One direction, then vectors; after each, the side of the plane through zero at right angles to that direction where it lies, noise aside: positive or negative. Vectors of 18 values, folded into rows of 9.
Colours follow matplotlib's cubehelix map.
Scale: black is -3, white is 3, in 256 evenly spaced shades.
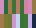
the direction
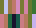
negative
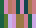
negative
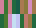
positive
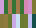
positive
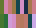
negative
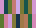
negative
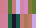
negative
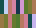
negative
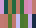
positive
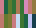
positive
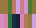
negative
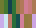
negative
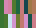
negative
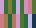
positive
